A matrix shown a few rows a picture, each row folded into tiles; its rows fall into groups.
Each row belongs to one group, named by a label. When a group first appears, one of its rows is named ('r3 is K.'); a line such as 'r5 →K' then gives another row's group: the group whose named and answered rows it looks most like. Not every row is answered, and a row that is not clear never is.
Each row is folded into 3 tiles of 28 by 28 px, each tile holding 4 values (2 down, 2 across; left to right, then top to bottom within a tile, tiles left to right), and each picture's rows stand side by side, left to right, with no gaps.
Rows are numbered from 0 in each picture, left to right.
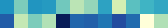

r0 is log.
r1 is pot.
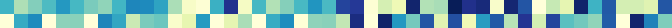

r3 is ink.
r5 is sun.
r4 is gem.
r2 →ink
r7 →gem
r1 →ink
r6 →gem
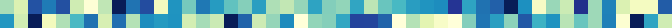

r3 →ink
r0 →sun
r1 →sun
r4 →pot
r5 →log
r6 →gem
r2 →log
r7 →gem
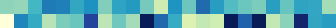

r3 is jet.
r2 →log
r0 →ink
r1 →log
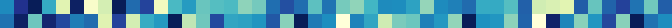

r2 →jet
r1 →sun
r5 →jet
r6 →gem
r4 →ink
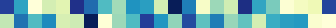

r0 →gem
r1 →log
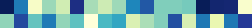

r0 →gem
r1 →ink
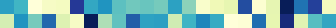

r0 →gem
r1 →jet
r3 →sun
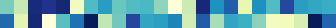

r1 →jet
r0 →sun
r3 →log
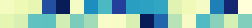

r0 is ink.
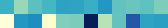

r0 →ink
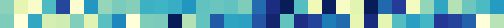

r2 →jet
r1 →ink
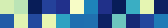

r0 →sun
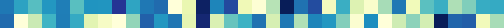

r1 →log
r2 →sun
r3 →sun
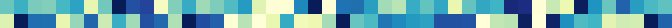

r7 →log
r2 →pot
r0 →pot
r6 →gem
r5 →pot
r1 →sun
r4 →jet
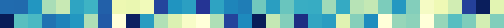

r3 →jet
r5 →ink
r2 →log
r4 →ink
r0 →jet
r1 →gem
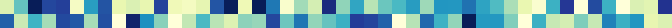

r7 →gem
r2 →ink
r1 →gem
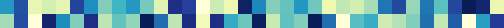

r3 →log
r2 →gem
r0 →gem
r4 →ink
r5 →sun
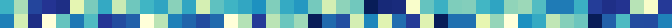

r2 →pot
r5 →pot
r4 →sun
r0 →sun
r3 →log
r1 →pot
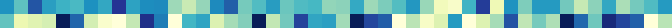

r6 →log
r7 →pot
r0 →log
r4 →pot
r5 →ink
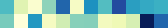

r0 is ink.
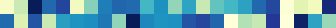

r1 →jet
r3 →gem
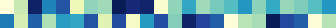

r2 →pot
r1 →sun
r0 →sun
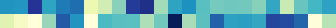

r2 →jet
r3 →pot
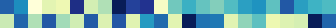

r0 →gem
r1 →sun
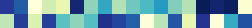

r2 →sun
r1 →pot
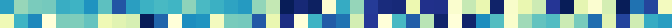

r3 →sun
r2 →ink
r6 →ink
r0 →ink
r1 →log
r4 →sun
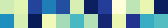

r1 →gem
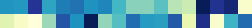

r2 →sun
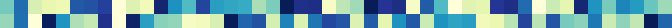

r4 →sun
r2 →log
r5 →gem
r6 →gem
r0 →gem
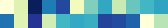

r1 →pot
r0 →sun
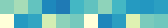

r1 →ink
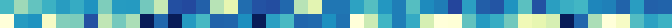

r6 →log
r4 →log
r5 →log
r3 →jet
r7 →log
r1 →log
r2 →jet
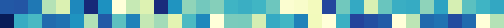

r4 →pot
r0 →jet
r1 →gem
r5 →pot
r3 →gem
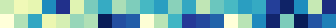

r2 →pot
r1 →pot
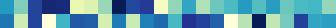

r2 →pot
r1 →sun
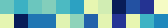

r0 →pot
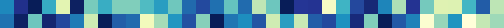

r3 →sun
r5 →ink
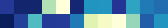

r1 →log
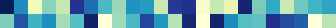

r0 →gem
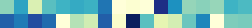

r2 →ink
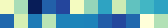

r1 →pot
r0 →sun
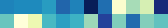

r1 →gem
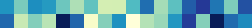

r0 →log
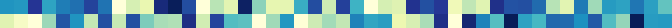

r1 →gem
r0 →log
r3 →ink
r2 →gem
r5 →gem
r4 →gem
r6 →jet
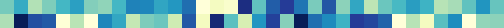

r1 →ink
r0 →pot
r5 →ink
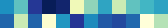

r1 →pot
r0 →sun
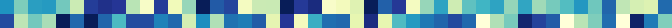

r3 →sun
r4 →sun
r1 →jet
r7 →gem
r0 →log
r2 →sun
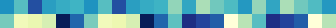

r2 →pot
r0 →log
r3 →pot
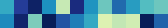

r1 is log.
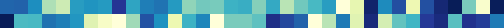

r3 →pot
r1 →log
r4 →sun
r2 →ink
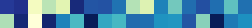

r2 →jet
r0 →gem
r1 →jet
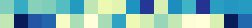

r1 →ink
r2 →log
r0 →pot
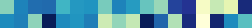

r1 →log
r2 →gem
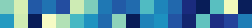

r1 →jet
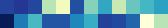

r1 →pot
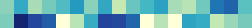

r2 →ink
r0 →pot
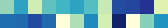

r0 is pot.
